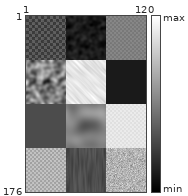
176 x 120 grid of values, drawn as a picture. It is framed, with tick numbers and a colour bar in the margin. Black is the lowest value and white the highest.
It is made of 4 by 3 panels. Panel 1,1: low, checkered. Panel 1,2: very low, blotchy, faint in contrast. Panel 1,3: middling, checkered, faint in contrast. Panel 2,1: middling, blotchy, strong in contrast. Panel 2,2: very high, slanting down to the right, faint in contrast. Panel 2,3: very low, flat. Panel 3,1: low, flat. Panel 3,2: middling, smooth. Panel 3,3: very high, checkered, faint in contrast. Panel 4,1: high, checkered. Panel 4,2: low, streaked downward, faint in contrast. Panel 4,3: high, fine-grained.
